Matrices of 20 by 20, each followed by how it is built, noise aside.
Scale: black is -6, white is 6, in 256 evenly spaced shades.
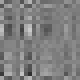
low rank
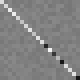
diagonal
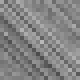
Toeplitz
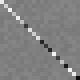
diagonal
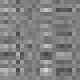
low rank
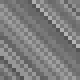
Toeplitz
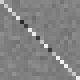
diagonal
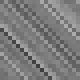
Toeplitz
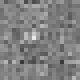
low rank
